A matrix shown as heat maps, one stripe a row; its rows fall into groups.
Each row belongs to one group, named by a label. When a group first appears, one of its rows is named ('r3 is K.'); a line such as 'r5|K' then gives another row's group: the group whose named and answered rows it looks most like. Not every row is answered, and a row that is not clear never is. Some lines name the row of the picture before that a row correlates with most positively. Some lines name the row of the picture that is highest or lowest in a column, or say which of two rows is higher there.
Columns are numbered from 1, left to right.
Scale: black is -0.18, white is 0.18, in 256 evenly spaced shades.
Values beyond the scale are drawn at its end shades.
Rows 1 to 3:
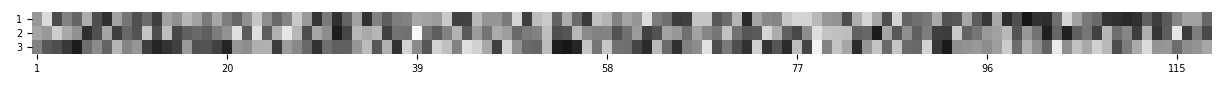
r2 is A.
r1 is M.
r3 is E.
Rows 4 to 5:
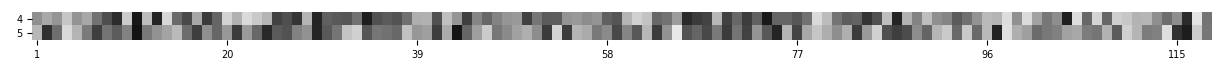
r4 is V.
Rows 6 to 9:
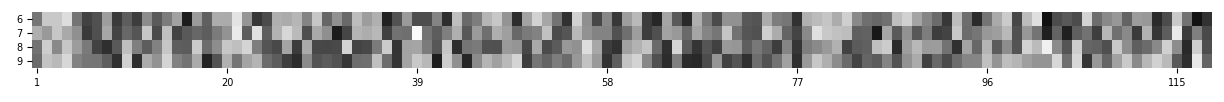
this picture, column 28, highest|8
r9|V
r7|A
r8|V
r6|A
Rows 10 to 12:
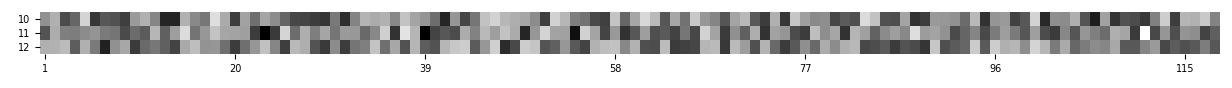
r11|A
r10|M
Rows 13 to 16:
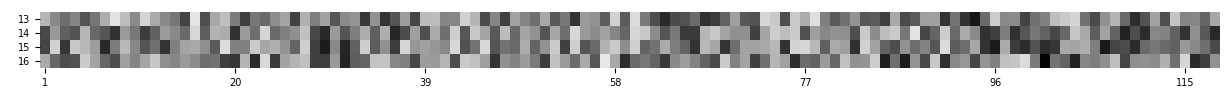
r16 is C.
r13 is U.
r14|M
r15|M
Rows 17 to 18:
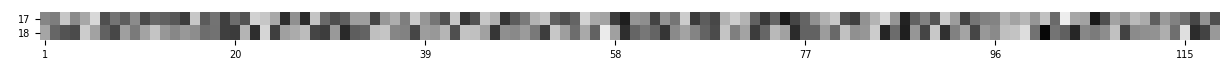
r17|V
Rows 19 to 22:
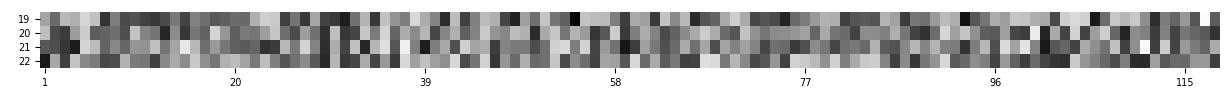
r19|V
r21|C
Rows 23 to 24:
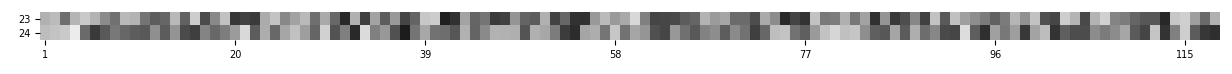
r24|A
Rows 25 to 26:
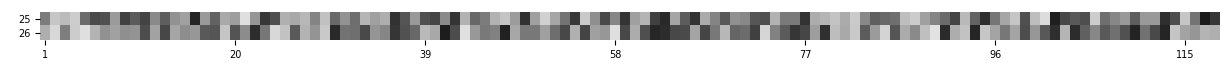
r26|U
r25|A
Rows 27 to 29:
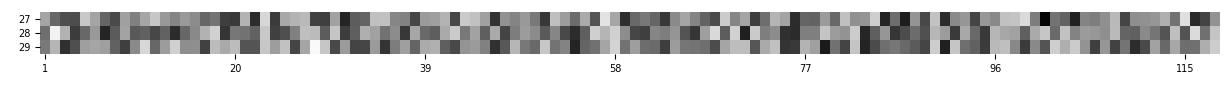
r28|E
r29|U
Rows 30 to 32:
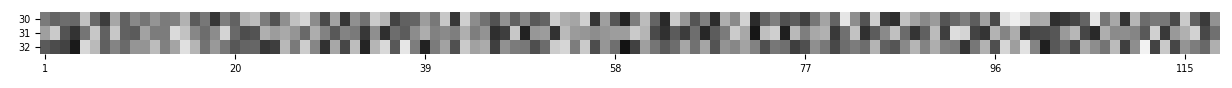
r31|U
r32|C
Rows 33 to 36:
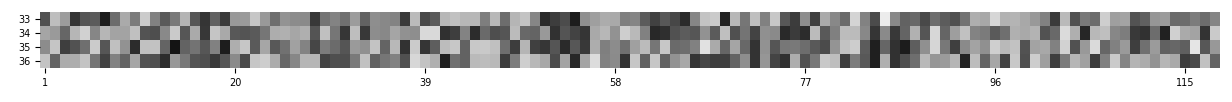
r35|E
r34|U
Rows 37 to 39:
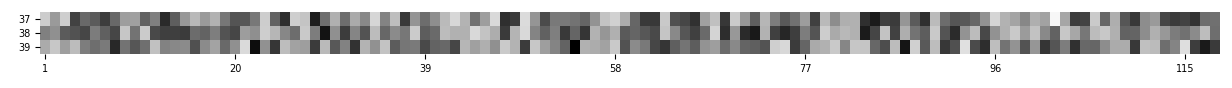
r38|E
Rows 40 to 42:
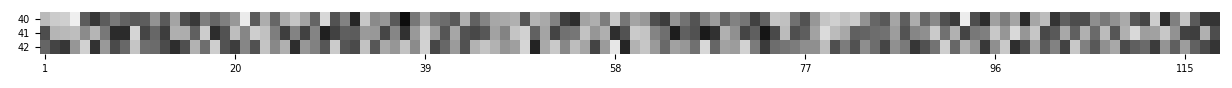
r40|A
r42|M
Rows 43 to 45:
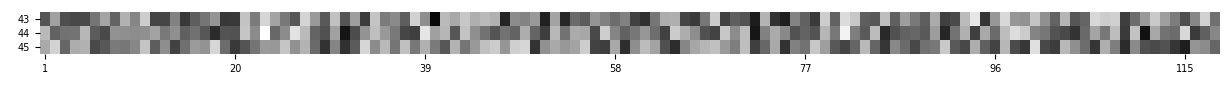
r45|M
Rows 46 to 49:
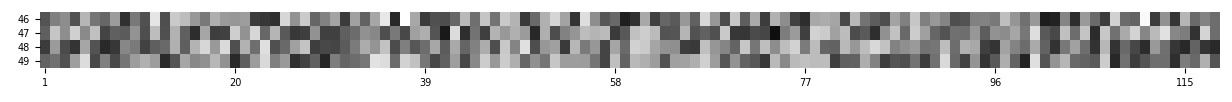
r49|M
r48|M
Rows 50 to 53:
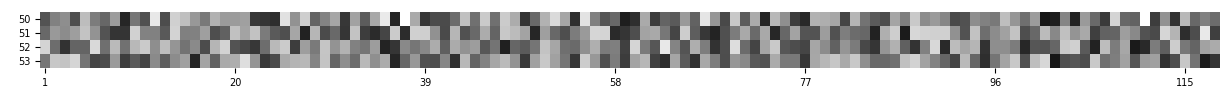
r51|V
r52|U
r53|A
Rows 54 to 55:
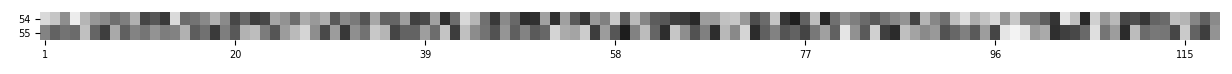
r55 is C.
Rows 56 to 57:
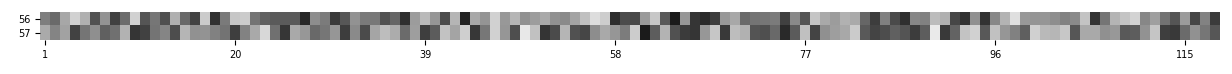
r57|E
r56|V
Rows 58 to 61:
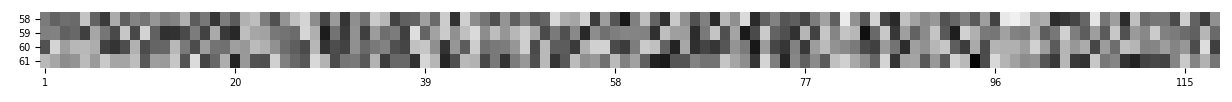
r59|E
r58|C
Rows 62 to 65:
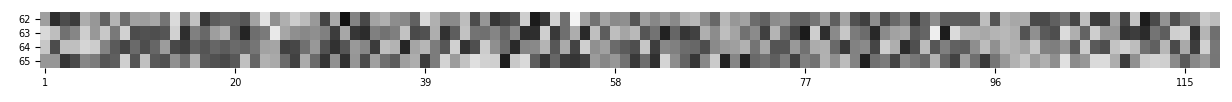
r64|V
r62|C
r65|E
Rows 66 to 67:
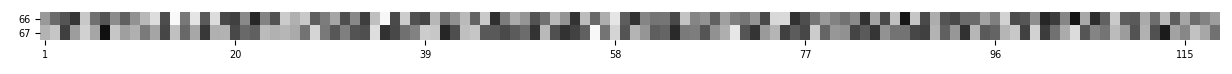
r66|C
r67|U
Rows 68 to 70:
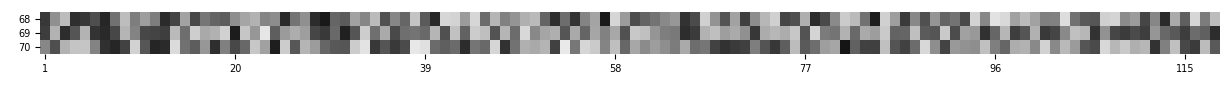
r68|E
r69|M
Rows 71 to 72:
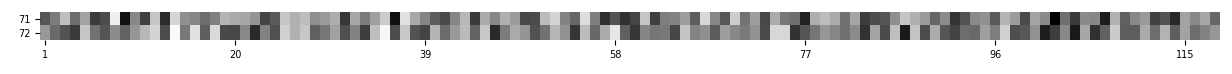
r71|A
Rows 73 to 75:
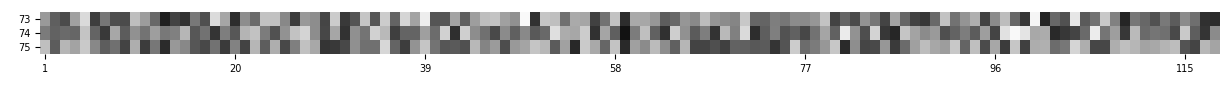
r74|C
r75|V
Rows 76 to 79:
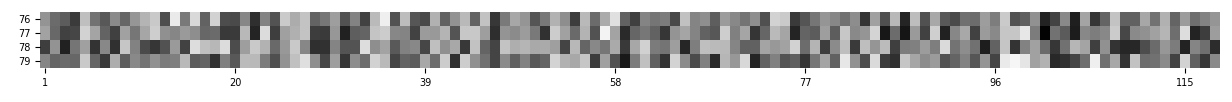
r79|C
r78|M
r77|C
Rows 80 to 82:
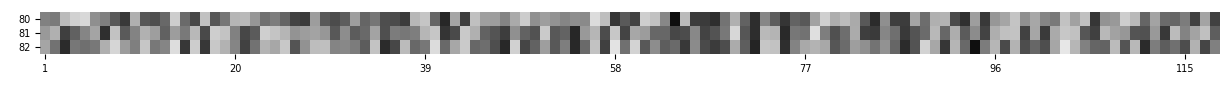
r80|V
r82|U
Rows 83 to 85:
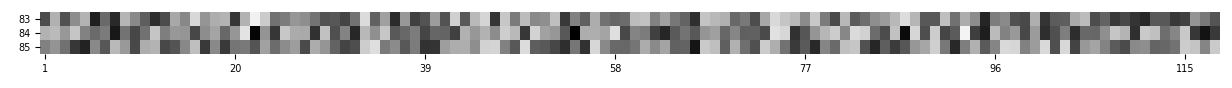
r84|A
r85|E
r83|M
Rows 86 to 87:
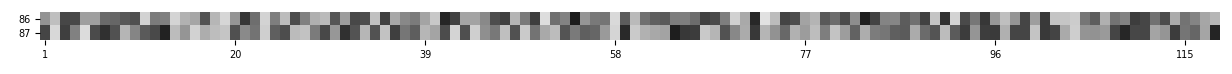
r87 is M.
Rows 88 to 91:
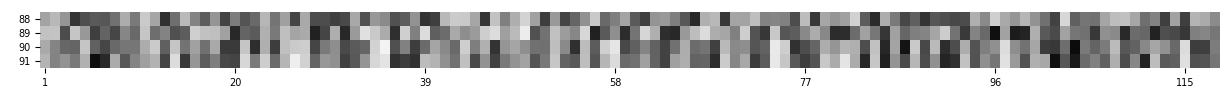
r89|M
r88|E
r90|C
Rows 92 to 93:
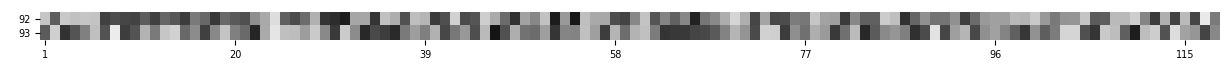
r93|U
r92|V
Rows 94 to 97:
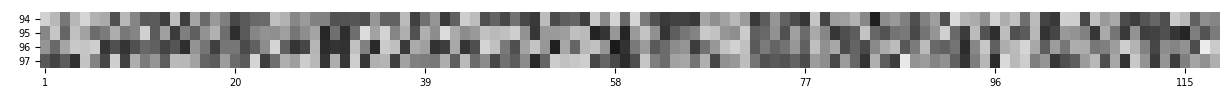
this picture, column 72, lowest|94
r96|V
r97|C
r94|U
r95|M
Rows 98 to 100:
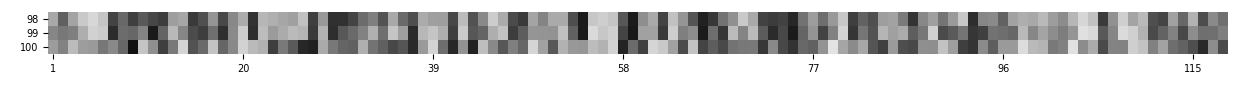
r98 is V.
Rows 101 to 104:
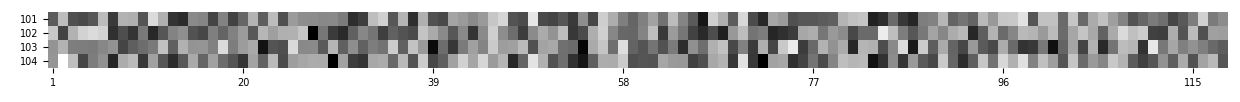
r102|V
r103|A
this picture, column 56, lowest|104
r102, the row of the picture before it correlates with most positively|98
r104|E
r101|E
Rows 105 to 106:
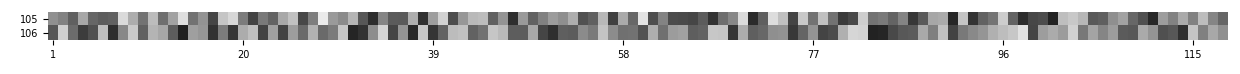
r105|U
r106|E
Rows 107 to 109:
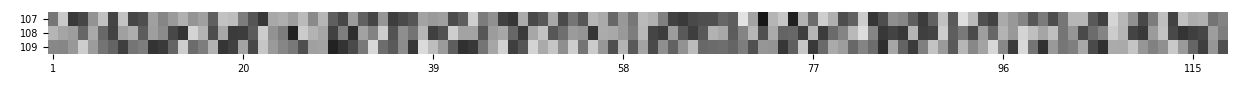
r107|U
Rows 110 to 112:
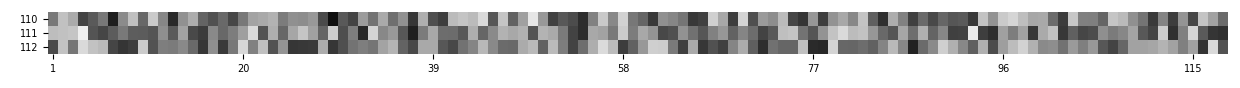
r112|V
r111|A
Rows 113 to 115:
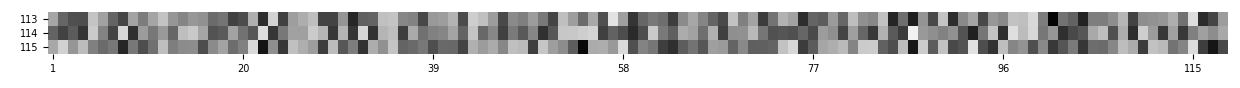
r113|C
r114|C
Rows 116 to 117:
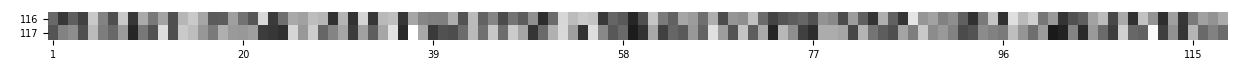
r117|A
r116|C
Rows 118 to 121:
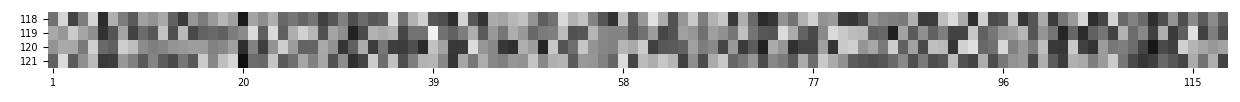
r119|A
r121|M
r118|M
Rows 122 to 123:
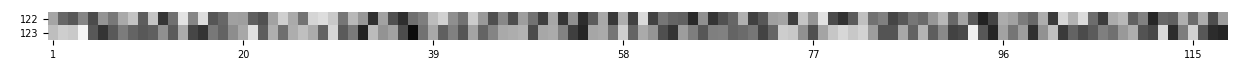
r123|A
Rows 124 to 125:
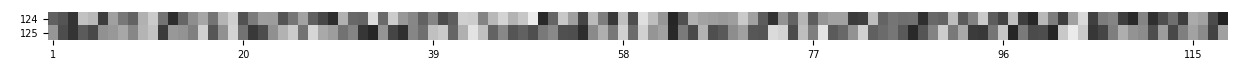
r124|M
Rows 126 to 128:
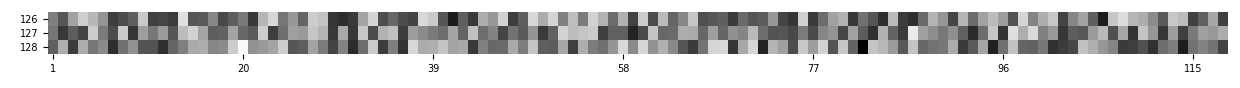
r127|C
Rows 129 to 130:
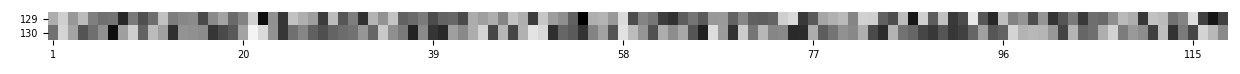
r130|E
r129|A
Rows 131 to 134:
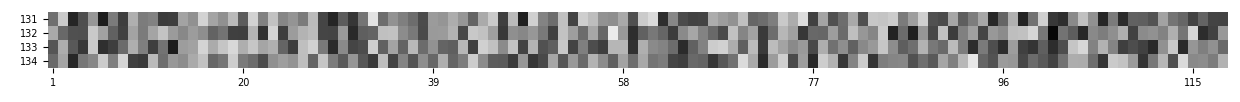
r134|U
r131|M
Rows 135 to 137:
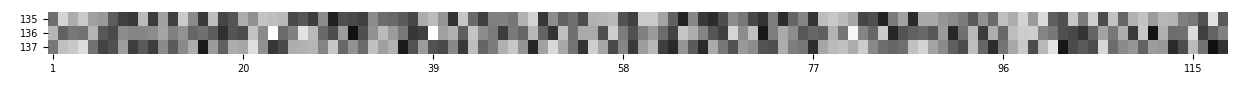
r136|C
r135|V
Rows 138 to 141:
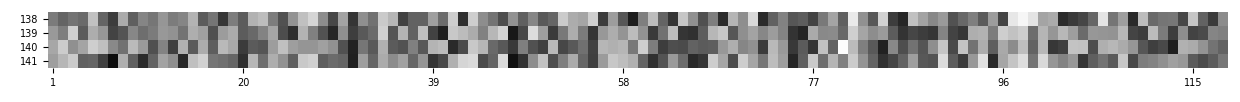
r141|E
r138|C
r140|U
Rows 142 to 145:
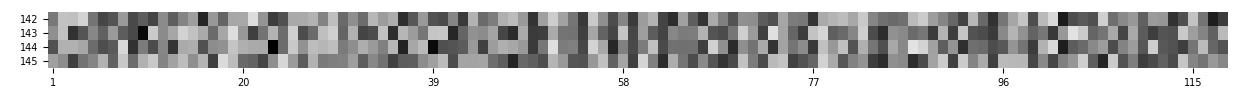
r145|U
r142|A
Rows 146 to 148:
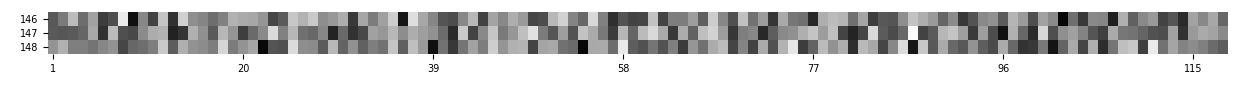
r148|A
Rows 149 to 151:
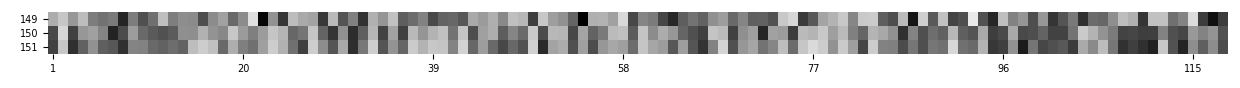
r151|M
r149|A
